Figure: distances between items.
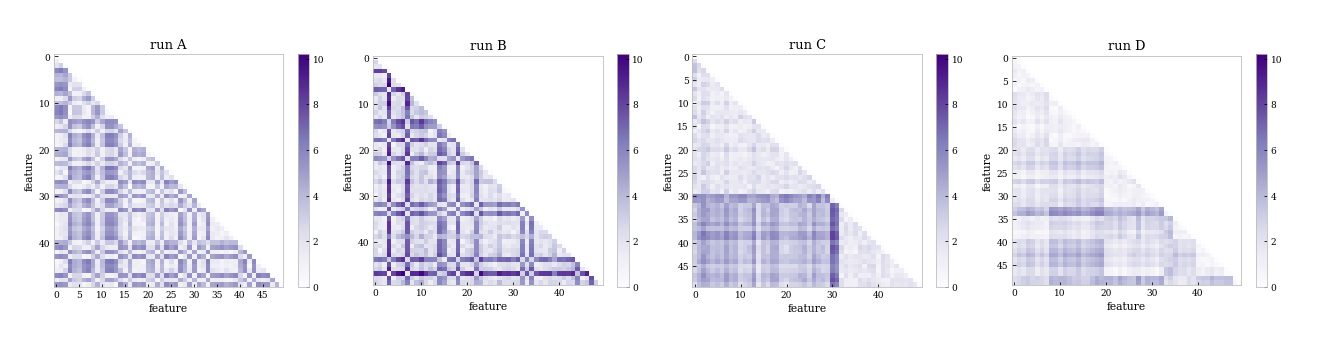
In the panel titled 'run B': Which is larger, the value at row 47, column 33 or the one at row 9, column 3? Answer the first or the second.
the second
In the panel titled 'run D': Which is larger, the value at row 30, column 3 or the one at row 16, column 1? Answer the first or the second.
the first
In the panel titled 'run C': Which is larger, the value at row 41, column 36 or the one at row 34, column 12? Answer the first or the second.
the second
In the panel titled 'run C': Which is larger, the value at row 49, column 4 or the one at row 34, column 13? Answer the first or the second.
the second
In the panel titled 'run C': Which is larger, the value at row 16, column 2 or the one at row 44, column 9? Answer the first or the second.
the second
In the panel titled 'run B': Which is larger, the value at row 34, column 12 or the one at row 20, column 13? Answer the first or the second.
the first
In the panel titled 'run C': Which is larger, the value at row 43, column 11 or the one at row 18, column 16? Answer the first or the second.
the first
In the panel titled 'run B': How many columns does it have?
50
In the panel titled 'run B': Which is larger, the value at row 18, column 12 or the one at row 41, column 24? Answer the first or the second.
the first
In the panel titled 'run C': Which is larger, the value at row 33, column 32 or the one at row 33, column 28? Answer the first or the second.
the second
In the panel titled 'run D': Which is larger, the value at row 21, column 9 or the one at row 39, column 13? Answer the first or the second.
the first
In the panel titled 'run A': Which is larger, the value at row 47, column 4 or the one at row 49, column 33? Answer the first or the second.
the first
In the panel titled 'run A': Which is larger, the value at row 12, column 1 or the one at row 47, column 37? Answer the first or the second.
the first
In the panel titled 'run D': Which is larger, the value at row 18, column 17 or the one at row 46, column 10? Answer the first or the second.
the second
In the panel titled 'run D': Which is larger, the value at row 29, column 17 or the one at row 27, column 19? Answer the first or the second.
the second
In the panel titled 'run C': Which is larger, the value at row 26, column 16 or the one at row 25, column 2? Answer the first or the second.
the second
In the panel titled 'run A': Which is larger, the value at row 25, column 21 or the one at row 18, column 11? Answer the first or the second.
the second
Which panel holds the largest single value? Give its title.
run B
